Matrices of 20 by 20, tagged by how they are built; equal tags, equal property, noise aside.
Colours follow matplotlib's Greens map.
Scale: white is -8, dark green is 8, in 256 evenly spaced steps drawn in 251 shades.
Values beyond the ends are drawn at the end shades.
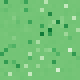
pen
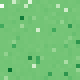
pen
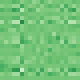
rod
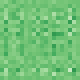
rod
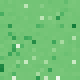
pen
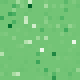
pen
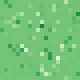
pen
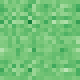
rod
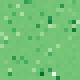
pen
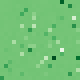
pen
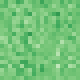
rod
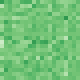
rod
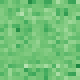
rod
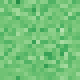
rod
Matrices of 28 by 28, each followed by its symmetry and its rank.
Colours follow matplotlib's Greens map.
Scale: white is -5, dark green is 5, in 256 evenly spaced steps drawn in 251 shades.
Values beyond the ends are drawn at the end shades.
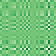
symmetric, rank one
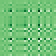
symmetric, rank one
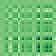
symmetric, rank one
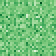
neither, rank five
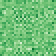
neither, rank five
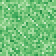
symmetric, full rank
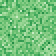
symmetric, full rank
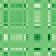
symmetric, rank one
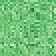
neither, rank five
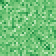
symmetric, full rank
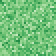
neither, full rank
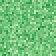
neither, full rank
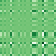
symmetric, rank one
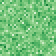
symmetric, full rank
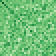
symmetric, full rank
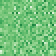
neither, rank five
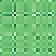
symmetric, rank two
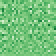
neither, rank five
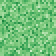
neither, full rank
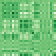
symmetric, rank two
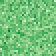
neither, full rank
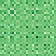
symmetric, rank two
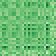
symmetric, rank two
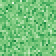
neither, full rank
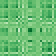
symmetric, rank two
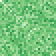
symmetric, full rank
